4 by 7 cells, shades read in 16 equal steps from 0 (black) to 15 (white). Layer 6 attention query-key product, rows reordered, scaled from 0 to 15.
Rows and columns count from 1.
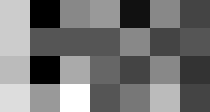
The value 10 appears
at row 3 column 3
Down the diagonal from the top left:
12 5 10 5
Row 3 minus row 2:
-1 -5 5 1 -4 4 -2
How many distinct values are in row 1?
6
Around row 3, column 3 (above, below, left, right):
5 15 0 6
